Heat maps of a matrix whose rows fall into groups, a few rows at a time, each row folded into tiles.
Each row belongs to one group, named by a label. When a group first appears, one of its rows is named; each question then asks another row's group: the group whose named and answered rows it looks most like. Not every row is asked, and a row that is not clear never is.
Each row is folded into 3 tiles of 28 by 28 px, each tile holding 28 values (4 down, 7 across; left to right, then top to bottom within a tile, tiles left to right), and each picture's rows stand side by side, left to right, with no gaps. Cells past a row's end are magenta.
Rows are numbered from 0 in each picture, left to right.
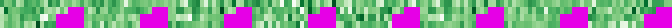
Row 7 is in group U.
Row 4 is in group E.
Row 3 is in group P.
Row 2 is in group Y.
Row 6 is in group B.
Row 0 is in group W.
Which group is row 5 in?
Y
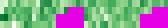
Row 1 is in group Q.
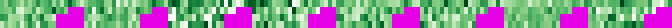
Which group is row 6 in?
E
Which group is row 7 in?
W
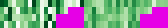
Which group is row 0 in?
P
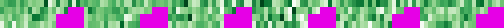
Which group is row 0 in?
Q
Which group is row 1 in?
W
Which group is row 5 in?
Q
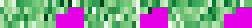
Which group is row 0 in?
E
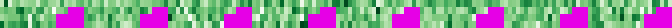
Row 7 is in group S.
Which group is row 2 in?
Q
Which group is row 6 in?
E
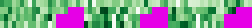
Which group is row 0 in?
S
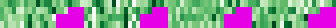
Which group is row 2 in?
E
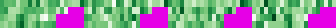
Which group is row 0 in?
W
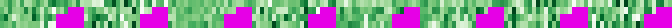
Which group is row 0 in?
S
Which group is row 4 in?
U
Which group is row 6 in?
P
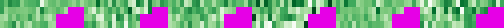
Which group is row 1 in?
S
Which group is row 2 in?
W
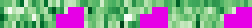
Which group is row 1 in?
W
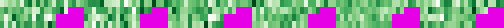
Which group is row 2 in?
W
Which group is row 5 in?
Y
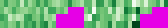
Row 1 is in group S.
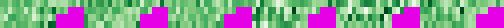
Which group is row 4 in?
E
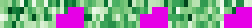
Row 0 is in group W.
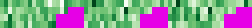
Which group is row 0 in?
S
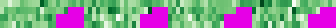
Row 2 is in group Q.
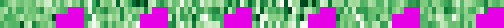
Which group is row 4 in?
Q
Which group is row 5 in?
Y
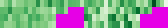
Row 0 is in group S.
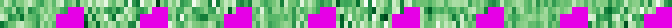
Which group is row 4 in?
S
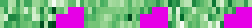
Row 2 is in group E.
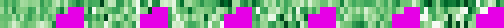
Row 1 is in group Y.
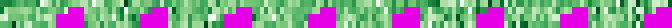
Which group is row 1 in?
B
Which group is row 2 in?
W
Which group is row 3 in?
Q
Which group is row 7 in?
P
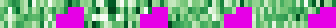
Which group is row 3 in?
E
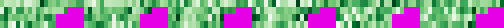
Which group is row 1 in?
U
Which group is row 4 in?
Q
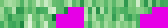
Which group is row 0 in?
U
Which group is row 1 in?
E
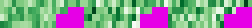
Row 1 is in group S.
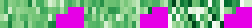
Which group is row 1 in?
Y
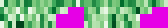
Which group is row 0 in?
Q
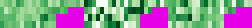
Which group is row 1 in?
E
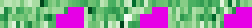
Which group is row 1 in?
W
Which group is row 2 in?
E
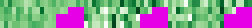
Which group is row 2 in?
Y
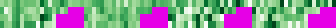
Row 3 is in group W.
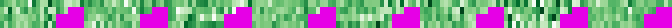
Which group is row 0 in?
P
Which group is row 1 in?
P
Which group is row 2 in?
W
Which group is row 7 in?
B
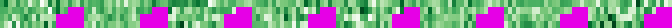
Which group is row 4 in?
Y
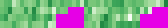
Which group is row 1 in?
W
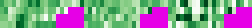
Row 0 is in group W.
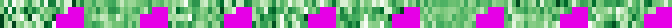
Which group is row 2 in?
Y
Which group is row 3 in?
U
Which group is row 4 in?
U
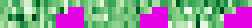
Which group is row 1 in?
Y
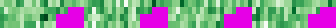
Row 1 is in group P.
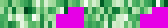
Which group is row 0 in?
Y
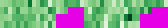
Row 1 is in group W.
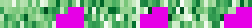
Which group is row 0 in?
E
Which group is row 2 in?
Q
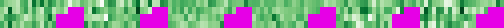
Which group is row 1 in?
Y
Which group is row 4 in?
Y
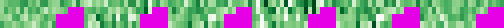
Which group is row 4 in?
W
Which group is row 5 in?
Q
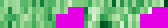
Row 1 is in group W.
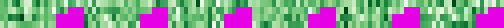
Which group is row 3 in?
E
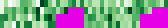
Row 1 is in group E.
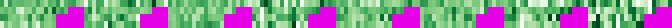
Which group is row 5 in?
S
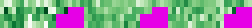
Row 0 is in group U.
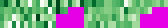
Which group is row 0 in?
P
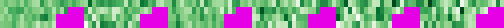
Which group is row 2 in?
S
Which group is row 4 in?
Q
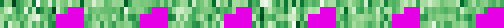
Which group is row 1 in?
B
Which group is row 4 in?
P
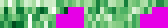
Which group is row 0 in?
U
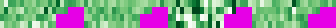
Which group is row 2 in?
Y
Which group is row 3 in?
B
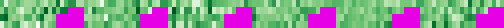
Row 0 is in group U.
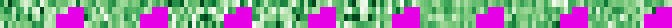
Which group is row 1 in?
Q
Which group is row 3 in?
Q
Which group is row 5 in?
Y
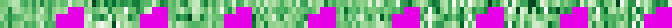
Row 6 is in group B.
